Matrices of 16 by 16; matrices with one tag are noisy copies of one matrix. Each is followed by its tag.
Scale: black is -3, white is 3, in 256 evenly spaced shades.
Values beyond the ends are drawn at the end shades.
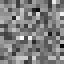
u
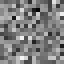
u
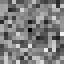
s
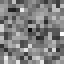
s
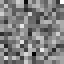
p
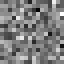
u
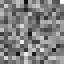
p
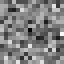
s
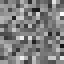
u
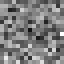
s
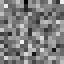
p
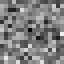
s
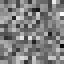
u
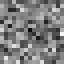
s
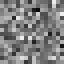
u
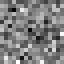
s
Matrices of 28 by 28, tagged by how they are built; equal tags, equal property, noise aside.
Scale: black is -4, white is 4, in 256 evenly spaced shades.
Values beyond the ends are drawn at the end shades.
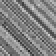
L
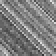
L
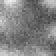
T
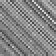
L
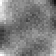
T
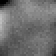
T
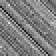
L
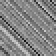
L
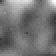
T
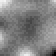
T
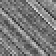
L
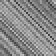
L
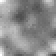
T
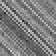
L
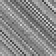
L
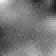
T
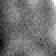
T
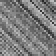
L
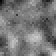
T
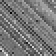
L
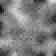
T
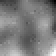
T
